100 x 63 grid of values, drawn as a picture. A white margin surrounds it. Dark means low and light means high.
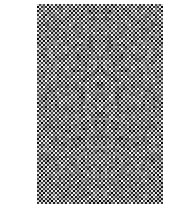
A checkerboard runs through the table. The values fall into two levels. There is no seam. It is mirror symmetric from left to right. No single row or column stands out from its neighbours.
